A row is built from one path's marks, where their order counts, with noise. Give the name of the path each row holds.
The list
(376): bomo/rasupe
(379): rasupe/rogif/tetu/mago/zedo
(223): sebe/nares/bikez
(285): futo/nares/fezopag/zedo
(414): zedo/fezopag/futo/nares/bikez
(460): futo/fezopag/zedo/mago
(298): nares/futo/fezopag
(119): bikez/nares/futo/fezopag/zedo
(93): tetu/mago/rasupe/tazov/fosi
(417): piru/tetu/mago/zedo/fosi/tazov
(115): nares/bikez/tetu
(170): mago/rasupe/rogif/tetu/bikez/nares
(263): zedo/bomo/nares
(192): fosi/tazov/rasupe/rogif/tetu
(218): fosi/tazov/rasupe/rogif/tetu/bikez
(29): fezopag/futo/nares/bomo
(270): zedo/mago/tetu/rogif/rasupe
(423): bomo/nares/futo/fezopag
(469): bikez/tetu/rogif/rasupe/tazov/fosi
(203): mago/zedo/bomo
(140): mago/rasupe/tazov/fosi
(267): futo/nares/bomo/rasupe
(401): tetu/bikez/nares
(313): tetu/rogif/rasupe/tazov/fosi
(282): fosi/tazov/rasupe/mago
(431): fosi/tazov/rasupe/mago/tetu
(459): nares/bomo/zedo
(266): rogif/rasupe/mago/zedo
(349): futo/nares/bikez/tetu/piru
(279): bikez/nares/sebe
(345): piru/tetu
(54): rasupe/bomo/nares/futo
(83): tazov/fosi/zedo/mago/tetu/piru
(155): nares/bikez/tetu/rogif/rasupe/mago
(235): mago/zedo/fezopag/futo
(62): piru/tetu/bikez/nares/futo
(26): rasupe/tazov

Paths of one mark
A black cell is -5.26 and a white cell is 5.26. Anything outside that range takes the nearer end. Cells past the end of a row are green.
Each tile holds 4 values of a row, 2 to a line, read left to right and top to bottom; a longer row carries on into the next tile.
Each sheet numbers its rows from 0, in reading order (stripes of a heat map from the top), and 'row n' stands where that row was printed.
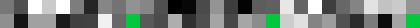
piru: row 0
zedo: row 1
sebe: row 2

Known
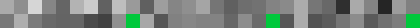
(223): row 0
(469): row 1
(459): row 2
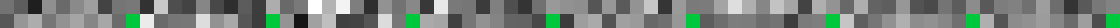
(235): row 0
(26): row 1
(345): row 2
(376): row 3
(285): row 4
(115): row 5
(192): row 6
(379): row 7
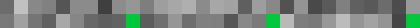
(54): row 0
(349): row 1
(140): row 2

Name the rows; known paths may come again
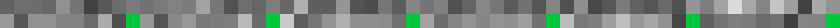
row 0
(270)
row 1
(417)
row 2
(192)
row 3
(83)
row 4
(140)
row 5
(115)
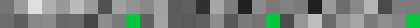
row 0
(401)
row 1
(263)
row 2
(460)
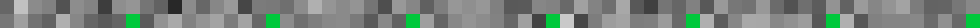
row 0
(54)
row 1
(235)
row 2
(155)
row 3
(170)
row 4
(313)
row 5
(93)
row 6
(469)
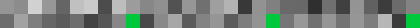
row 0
(279)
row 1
(414)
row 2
(203)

